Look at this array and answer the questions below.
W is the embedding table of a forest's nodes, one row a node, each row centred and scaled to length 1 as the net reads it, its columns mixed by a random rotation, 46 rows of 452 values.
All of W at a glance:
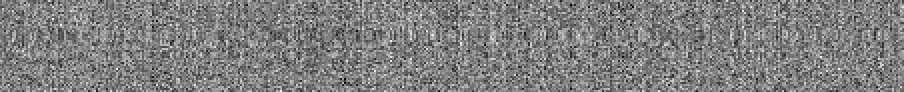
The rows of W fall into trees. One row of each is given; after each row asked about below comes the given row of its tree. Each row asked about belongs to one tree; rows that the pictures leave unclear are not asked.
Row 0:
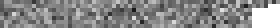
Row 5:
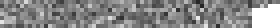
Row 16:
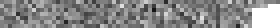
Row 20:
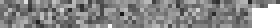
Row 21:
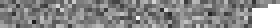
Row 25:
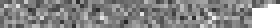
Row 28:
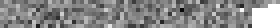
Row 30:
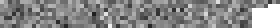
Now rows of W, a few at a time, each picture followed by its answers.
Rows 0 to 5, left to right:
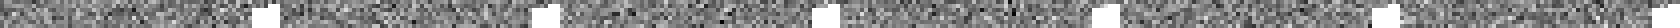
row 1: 30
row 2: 28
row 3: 25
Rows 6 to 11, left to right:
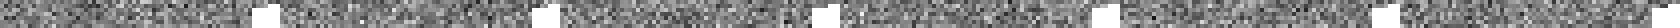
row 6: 16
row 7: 5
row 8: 0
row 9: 25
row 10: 5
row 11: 20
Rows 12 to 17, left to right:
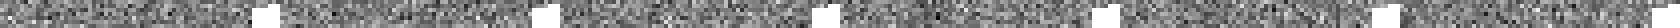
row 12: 28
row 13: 5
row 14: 30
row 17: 16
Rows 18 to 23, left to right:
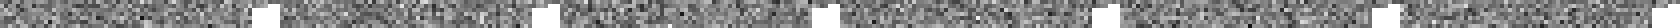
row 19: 16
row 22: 21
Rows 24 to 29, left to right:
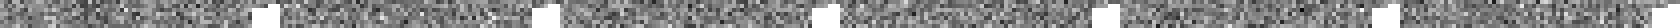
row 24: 16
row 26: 28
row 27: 28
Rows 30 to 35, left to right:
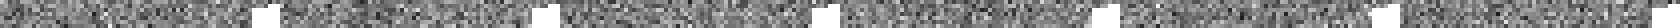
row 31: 16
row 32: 30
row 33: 25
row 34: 5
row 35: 30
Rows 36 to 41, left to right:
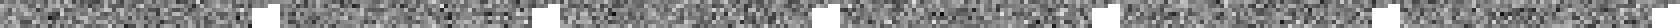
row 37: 21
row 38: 5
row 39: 0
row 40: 28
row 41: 0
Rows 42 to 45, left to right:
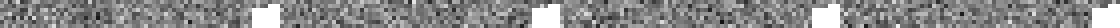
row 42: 16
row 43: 30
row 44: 28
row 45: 20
